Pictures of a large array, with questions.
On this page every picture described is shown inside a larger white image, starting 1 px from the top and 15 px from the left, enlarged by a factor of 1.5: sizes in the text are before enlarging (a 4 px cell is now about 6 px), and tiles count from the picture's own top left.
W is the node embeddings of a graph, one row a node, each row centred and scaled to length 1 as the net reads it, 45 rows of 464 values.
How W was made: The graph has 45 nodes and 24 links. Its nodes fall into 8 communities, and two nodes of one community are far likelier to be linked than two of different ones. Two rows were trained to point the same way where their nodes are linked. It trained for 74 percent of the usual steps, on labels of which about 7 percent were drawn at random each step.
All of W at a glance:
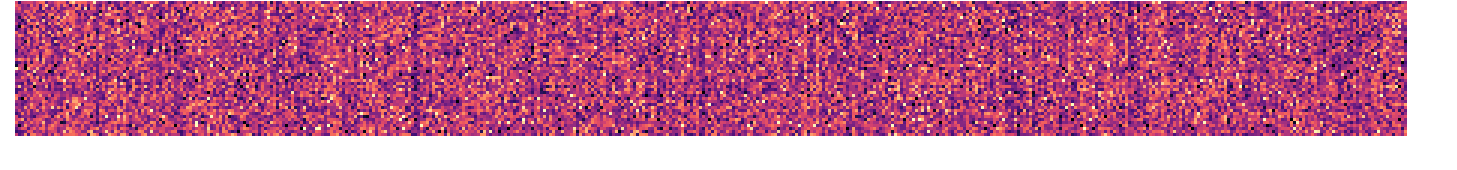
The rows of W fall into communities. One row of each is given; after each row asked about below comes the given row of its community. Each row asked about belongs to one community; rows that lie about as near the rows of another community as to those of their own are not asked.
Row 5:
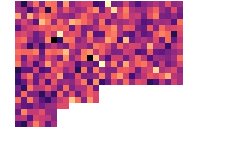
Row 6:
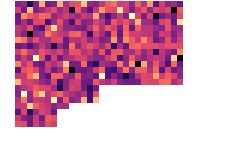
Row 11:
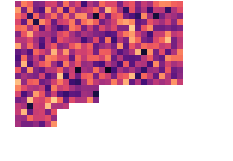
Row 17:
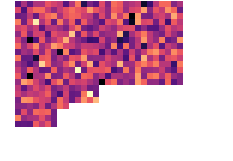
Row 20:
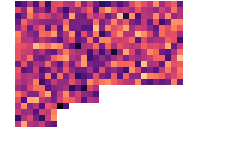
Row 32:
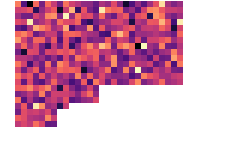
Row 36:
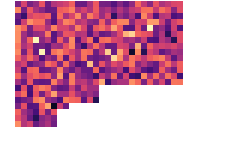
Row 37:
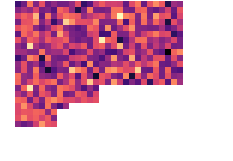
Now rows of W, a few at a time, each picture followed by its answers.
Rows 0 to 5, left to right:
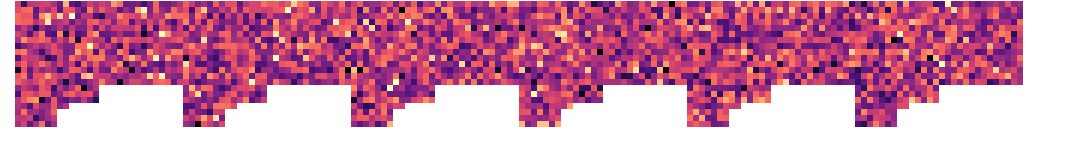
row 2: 11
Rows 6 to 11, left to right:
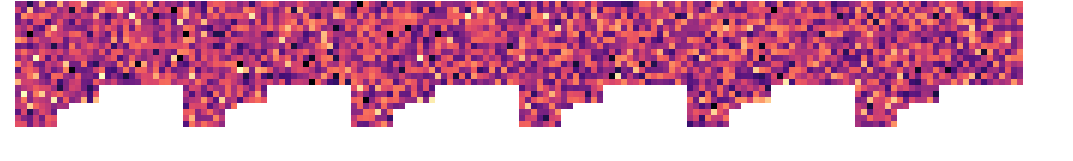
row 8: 37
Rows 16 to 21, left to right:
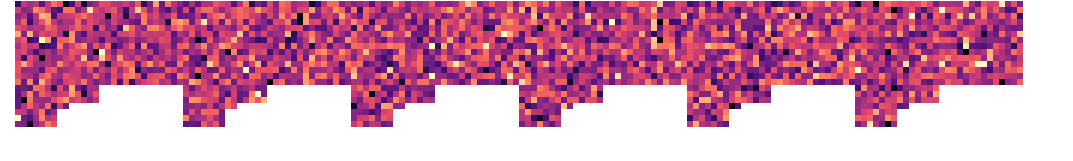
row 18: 20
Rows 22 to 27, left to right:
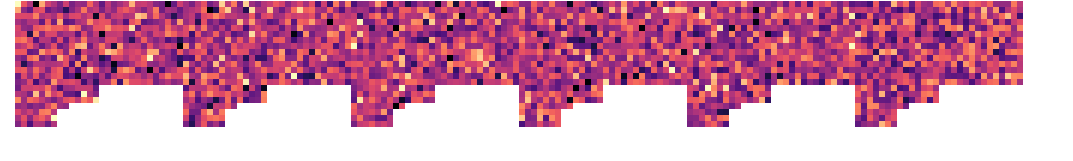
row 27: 5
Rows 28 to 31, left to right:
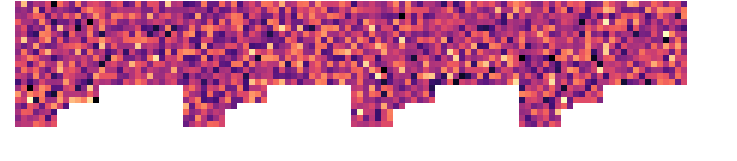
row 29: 5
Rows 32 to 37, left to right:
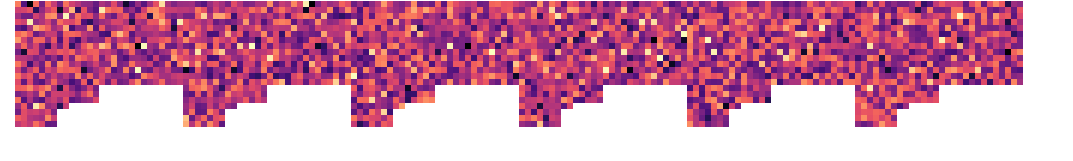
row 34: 17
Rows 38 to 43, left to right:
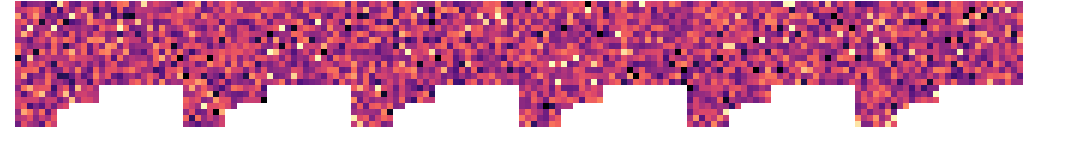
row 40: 32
